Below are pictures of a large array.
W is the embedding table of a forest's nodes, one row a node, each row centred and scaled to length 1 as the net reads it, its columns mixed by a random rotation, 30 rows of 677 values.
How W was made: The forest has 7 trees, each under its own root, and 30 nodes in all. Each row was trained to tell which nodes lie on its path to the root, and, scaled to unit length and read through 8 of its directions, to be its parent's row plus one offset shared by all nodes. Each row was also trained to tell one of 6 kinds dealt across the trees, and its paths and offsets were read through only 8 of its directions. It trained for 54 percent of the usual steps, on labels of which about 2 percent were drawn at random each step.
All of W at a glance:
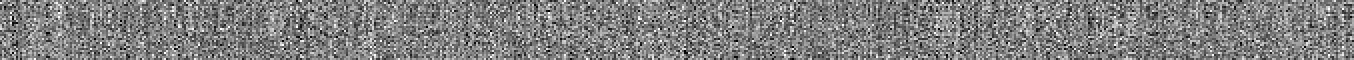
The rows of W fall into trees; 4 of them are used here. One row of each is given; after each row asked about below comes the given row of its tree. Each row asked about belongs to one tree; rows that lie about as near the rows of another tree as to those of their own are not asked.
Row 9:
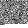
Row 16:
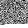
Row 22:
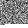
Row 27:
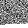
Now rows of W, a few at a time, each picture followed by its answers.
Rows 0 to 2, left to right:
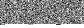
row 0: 27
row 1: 16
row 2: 9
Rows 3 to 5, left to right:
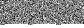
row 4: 16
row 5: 27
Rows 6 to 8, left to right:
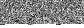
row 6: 9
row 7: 16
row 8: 9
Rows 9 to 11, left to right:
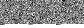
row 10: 22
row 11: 9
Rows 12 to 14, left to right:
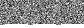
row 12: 22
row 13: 22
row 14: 9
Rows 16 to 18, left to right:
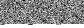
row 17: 9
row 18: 27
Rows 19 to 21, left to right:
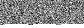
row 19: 22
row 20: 27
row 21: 16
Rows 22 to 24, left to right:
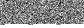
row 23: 27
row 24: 22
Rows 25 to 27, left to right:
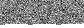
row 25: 27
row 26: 9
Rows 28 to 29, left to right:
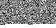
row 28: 27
